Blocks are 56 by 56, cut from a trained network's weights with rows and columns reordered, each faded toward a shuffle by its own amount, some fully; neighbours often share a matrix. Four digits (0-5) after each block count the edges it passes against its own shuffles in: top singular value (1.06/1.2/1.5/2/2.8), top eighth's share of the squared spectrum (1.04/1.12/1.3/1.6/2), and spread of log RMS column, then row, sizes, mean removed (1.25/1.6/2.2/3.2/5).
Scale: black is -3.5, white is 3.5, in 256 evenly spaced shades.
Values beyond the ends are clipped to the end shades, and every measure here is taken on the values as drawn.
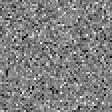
0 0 0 0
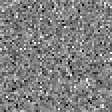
0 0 0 0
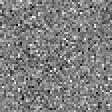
0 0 0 0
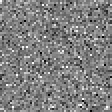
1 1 0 0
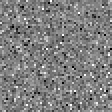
0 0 0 0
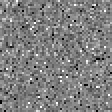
2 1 0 0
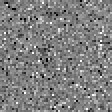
0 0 0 0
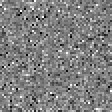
1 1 0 0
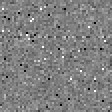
0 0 0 0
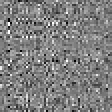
4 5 3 3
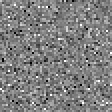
0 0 0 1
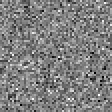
1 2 0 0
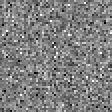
1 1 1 0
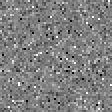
1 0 0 0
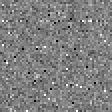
1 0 0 0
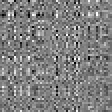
4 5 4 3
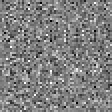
3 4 2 2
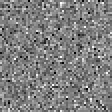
2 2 0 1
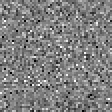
2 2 1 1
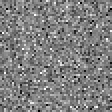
2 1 0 0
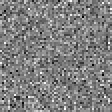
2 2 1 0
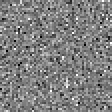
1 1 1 0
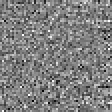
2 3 1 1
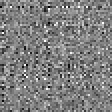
3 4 2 2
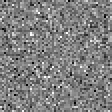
1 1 1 0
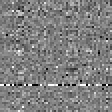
3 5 1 2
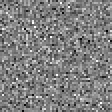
1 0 0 0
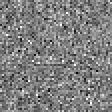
2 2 1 0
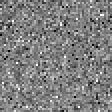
1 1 0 0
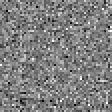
2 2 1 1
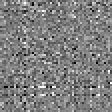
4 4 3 3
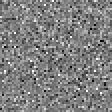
2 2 0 0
